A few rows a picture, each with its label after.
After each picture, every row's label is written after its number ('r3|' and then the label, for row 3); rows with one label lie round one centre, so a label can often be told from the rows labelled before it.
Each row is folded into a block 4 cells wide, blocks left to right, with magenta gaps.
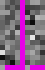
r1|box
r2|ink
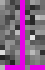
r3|box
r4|ink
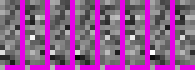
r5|box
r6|ink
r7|box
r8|box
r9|ink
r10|ink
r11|box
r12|ink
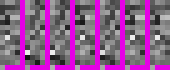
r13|ink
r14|box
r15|box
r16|ink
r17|box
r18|ink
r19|ink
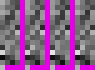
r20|box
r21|box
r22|box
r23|box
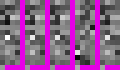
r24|ink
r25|ink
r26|ink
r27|box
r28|ink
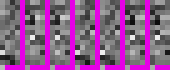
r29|box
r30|ink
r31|ink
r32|box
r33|box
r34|ink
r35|ink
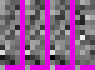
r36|box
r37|box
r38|box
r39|ink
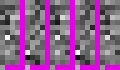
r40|ink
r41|box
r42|ink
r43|box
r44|ink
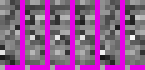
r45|box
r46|ink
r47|ink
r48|ink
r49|box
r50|ink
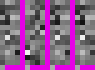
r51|ink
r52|box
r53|ink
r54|ink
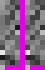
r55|box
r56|box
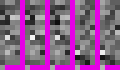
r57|ink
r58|ink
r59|ink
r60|box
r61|box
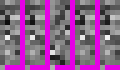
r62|ink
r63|ink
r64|box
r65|ink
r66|ink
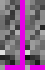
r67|box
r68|box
